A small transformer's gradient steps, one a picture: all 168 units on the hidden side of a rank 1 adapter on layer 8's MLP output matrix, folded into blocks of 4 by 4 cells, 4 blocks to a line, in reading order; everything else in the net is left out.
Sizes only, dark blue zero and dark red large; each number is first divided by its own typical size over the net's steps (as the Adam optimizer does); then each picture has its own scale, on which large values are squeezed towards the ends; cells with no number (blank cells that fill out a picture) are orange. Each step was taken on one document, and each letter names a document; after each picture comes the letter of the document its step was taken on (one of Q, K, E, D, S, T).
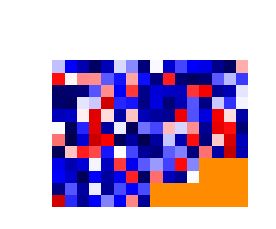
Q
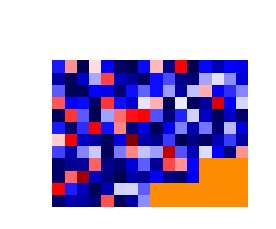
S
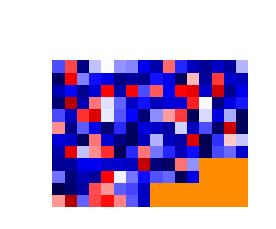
Q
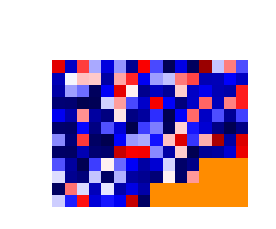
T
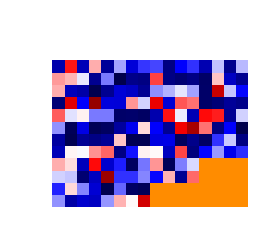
Q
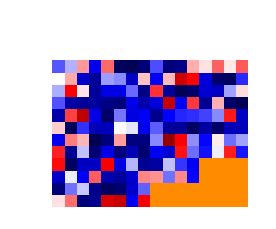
T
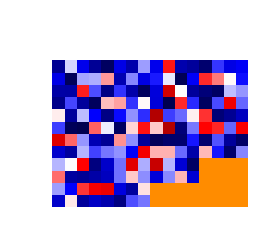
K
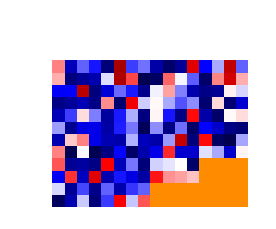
T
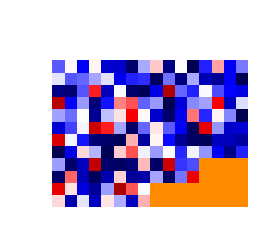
S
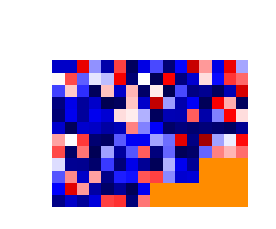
T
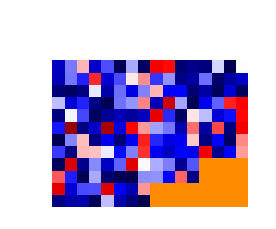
K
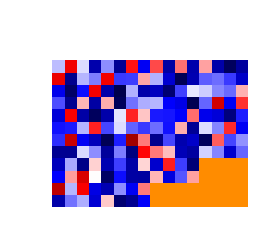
S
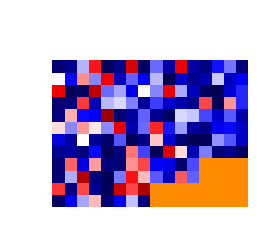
S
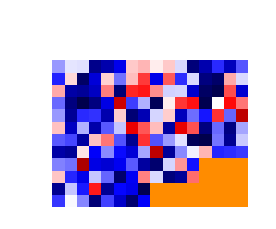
K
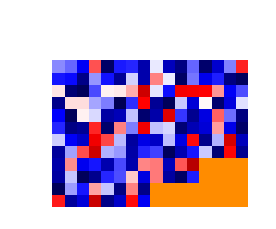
Q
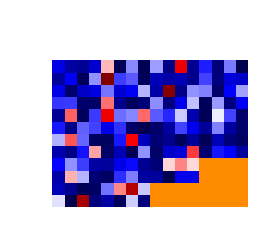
S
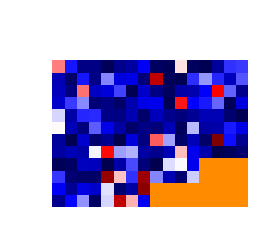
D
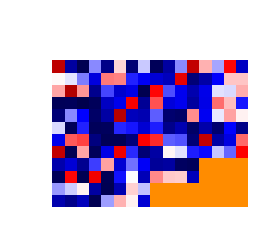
T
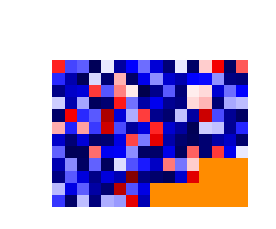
S
